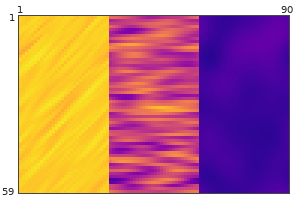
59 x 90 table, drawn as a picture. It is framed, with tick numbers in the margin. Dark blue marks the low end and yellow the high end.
The table splits into one row of 3 panels. Panel 1,1: very high, slanting up to the right, faint in contrast. Panel 1,2: middling, streaked across, strong in contrast. Panel 1,3: very low, smooth, faint in contrast.
